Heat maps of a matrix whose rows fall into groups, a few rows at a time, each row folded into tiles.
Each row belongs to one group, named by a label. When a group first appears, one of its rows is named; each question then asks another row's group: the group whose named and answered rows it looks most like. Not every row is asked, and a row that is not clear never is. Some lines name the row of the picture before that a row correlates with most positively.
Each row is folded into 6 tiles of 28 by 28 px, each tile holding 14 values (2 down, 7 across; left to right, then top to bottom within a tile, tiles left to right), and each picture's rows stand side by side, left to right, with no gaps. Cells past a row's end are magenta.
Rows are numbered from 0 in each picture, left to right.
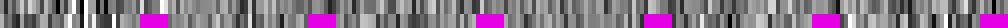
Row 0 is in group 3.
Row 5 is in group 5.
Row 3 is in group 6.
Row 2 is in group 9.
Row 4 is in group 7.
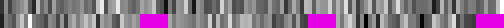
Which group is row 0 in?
7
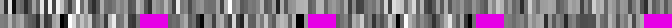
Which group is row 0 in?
3
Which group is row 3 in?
9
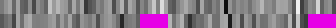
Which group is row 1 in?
6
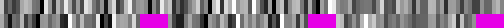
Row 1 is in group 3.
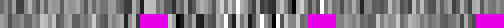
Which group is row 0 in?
6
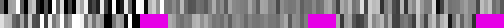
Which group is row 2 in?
6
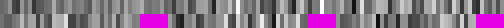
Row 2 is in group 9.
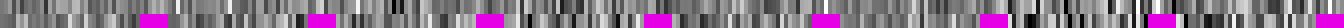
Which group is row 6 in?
6
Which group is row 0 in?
3
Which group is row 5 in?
3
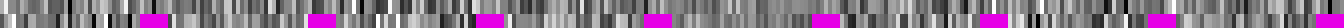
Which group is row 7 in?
5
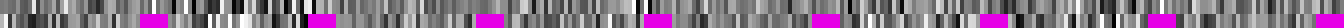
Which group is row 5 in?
7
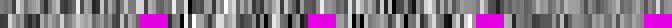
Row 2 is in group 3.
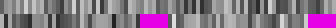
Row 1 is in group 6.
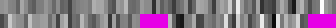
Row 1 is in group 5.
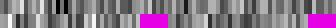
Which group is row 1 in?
9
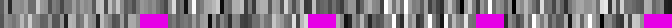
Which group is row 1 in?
9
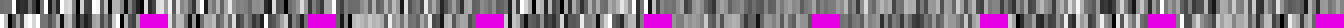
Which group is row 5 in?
9
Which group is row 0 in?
9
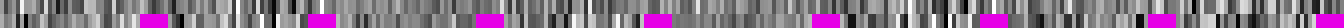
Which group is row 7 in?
9
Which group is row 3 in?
3
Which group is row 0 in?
3
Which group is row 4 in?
9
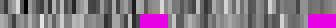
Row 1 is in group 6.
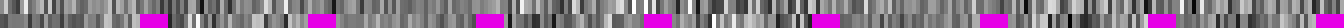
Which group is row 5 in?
9
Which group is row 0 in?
9
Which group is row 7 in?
9
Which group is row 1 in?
7
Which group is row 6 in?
9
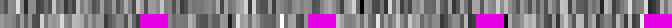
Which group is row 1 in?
3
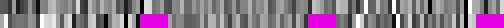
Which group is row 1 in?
6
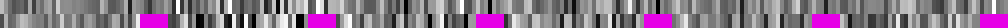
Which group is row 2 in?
5
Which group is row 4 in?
5
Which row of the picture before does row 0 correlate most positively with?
2
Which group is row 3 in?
5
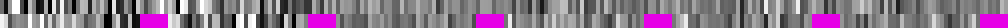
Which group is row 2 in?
6
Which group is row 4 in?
5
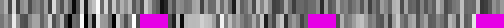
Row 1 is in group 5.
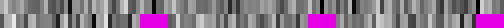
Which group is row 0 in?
5
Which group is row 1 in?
5
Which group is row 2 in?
6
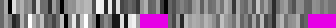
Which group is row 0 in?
7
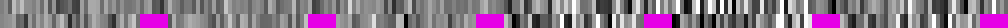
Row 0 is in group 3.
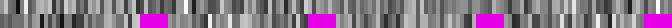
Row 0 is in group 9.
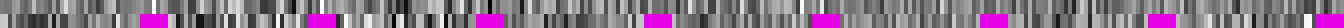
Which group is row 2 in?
5
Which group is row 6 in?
3
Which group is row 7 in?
7
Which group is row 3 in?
9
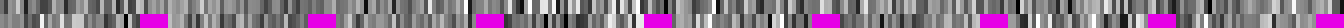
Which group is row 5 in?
9
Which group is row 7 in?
7
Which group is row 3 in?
9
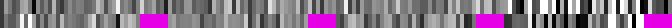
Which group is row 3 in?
9
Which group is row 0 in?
7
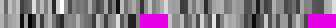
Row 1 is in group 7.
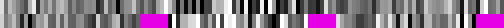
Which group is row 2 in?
6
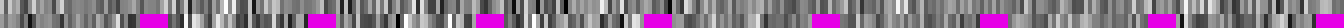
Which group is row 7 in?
6
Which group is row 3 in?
7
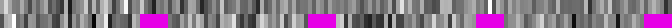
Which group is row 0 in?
5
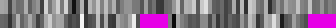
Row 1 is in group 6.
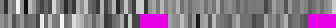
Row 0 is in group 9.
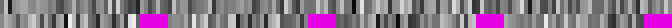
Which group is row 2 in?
9
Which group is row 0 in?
7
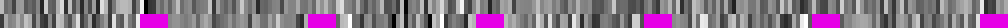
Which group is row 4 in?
7
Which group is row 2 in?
5
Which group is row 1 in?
3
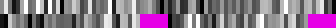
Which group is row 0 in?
9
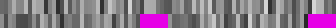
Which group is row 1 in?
6
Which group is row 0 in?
6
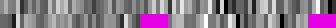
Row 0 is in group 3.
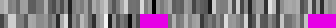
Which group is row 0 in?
5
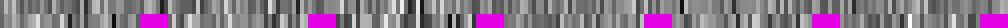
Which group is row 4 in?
7
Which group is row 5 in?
3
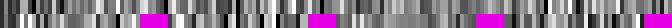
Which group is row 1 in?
5
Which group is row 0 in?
7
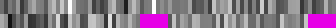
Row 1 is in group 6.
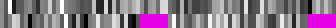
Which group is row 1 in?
6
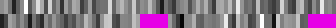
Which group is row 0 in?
9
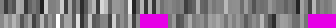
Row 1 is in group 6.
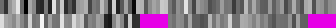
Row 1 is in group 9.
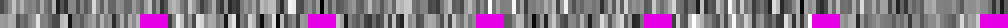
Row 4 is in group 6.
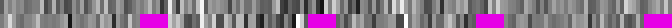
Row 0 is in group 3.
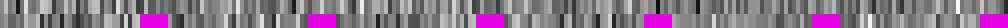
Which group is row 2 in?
9
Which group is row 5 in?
7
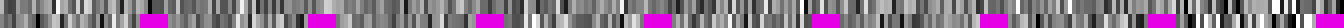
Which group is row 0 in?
3
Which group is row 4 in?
6
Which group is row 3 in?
7
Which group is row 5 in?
9
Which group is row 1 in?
3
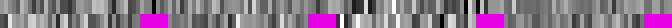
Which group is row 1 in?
3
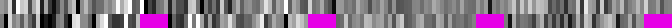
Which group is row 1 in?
7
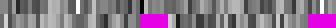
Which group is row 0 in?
6
